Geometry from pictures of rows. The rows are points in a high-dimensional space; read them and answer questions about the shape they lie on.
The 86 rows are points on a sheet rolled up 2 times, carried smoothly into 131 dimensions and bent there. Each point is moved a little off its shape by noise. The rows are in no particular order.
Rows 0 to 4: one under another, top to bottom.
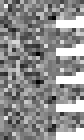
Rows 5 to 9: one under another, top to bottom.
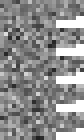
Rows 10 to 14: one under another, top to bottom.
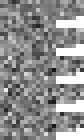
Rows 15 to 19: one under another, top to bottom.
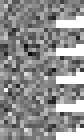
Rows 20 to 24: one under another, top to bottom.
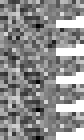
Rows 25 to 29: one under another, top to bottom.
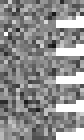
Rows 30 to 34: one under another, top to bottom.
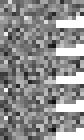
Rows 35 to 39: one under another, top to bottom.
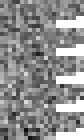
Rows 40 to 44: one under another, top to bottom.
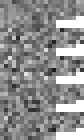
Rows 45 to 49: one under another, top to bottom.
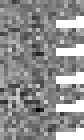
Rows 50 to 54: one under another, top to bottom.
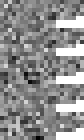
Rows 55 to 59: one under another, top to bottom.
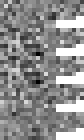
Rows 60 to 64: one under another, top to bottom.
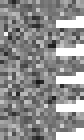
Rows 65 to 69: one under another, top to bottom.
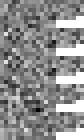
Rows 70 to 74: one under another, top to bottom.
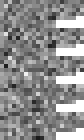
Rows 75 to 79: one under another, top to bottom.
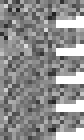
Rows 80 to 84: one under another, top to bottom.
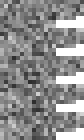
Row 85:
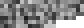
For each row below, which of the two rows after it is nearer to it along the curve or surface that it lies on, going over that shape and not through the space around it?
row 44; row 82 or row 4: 82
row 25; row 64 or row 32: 32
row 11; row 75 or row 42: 42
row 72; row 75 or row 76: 76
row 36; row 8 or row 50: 8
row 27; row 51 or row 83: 83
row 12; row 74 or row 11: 11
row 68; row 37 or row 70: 37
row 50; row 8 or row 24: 8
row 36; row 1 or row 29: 29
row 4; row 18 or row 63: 18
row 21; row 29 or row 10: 29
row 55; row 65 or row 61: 65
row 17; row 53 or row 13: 13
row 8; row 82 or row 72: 82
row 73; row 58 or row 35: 35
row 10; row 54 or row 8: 8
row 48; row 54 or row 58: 54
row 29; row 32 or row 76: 76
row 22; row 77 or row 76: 76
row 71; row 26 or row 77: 26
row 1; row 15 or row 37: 37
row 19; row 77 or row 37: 37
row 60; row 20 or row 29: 29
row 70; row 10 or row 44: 44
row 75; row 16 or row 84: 16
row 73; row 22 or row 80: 80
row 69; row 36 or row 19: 19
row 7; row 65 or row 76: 76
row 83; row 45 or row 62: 62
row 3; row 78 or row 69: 69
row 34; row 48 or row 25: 25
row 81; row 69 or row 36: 36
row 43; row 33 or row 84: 84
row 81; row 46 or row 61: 46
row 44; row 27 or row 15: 15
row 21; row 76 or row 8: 76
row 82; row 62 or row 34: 62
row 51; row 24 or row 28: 28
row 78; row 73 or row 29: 73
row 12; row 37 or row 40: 37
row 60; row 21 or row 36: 36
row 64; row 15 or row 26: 15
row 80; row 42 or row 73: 73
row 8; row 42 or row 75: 42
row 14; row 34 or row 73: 34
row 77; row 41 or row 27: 27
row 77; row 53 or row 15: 15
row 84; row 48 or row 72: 72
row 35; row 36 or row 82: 82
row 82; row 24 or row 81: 81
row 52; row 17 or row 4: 4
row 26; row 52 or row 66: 66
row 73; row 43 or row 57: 43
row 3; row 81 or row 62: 81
